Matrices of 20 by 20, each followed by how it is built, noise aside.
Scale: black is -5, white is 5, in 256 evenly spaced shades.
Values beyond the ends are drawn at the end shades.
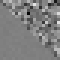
upper triangular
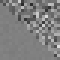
upper triangular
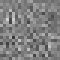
low rank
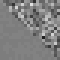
upper triangular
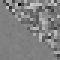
upper triangular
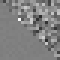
upper triangular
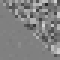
upper triangular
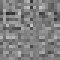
low rank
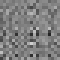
low rank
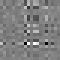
low rank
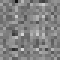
low rank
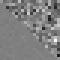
upper triangular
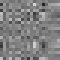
low rank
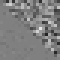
upper triangular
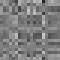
low rank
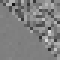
upper triangular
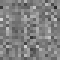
low rank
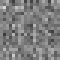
low rank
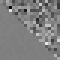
upper triangular
